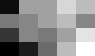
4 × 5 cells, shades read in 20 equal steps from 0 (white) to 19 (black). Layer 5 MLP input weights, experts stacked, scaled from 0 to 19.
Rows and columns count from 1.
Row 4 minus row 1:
1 10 4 2 -5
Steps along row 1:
down same down up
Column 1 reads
18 10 15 19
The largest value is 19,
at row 4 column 1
